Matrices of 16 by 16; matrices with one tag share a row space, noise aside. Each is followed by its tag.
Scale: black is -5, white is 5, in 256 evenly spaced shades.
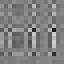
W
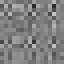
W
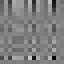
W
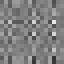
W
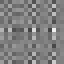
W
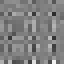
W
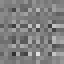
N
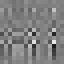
W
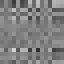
N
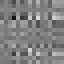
N
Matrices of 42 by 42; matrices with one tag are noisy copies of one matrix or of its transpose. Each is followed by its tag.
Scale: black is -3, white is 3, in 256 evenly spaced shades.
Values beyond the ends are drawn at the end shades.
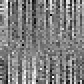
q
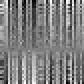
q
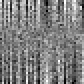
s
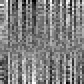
q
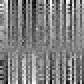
q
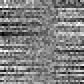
q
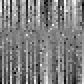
s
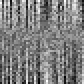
s
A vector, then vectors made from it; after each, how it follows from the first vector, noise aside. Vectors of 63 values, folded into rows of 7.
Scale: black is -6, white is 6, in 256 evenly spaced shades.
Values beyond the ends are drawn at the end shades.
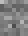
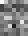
scaled up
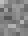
sign-scrambled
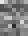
scaled up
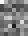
scaled up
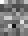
scaled up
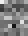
scaled up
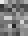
scaled up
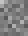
sign-scrambled
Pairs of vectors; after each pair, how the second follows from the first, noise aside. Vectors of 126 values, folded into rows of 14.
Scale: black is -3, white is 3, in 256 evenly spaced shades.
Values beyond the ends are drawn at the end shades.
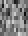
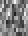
negated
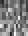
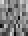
negated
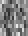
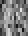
negated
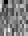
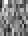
negated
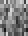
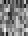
negated
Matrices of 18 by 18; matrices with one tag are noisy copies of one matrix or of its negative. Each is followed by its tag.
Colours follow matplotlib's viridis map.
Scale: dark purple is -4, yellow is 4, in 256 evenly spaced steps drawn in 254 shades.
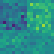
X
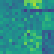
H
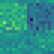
X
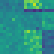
H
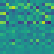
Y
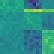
H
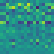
Y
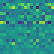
Y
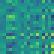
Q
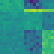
H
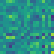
Q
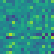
Q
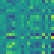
Q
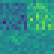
X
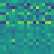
Y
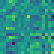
Q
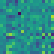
Q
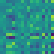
Q
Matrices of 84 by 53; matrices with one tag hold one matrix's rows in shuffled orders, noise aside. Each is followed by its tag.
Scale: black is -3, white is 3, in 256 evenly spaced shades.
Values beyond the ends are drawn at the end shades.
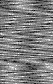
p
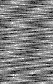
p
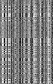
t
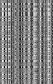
t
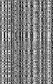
t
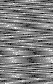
p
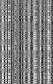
t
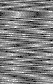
p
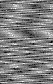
p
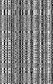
t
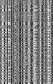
t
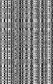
t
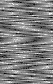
p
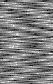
p
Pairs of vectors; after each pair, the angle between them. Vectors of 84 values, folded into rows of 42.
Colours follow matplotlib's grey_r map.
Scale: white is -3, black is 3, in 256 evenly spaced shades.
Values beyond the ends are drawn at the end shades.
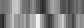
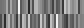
orthogonal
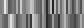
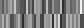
partly opposed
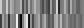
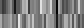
partly opposed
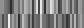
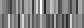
nearly parallel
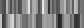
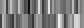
nearly opposite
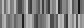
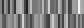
nearly opposite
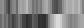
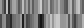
partly aligned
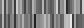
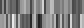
orthogonal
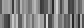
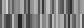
partly aligned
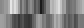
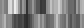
nearly parallel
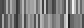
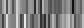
partly opposed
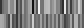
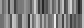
partly opposed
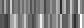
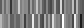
partly opposed
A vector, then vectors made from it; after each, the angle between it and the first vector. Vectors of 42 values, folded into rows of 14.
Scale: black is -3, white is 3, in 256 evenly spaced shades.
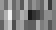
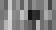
nearly parallel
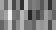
nearly parallel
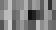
nearly parallel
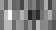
nearly parallel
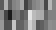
nearly opposite
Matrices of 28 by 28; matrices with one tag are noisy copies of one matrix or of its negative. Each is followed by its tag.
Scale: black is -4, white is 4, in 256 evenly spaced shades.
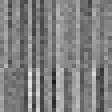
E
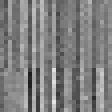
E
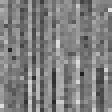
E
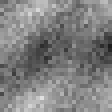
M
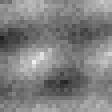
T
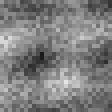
T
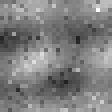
T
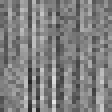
E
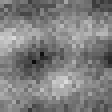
T
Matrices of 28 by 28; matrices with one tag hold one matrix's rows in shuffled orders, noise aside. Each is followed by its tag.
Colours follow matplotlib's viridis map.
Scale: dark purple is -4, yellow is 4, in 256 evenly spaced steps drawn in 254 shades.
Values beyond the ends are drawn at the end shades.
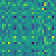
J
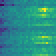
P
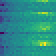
P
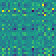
J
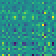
J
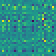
J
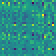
J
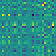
J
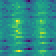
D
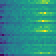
P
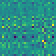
J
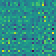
J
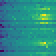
P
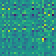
J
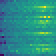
P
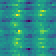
D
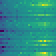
P
